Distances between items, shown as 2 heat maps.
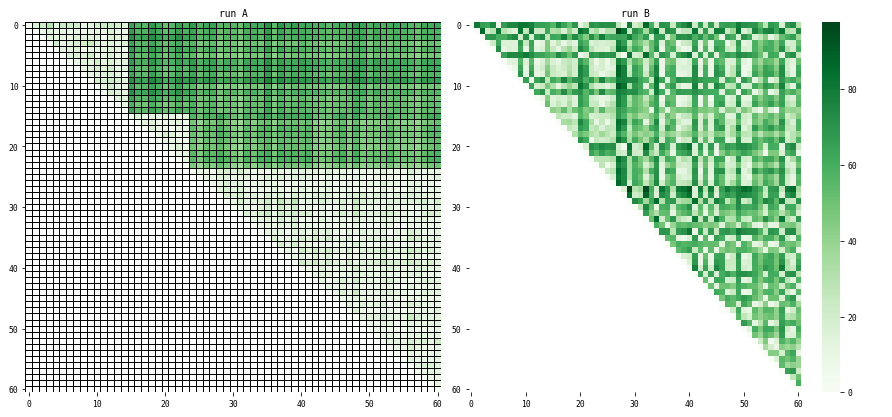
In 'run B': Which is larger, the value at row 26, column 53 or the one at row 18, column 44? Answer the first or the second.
the first
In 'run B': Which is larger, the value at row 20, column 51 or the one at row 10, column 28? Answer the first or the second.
the second
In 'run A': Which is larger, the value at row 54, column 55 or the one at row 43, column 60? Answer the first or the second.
the second
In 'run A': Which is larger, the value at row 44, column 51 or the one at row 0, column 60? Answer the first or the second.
the second
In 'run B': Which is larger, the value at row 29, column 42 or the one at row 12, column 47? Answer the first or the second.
the first
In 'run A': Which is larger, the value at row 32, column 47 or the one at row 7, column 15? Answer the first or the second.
the second
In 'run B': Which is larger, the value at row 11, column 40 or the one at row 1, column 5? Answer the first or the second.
the second
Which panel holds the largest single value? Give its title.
run B
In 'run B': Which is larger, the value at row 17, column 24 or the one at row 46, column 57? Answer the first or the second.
the second
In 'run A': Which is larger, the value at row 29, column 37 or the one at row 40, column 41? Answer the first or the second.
the first
